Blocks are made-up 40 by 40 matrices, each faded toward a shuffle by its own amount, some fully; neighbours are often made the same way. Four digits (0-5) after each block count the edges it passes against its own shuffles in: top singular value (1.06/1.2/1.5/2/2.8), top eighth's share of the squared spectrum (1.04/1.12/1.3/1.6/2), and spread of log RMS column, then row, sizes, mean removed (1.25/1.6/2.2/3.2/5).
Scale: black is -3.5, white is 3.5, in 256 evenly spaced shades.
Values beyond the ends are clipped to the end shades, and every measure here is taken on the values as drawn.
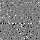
3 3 0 1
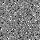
0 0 0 0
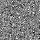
0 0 1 0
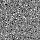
0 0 0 0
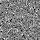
0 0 0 0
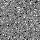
0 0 0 0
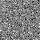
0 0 0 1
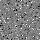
1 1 0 0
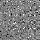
3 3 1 1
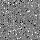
2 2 0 0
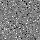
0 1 0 0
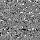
1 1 0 2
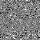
1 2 0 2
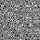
3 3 1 1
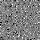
3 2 0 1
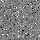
1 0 0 0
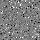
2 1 0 0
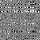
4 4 1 3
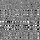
4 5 1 3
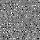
3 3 1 2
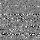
2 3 0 3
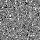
0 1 0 0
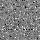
2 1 0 1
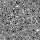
1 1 0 1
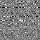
2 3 0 3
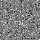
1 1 0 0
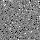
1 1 0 0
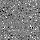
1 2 1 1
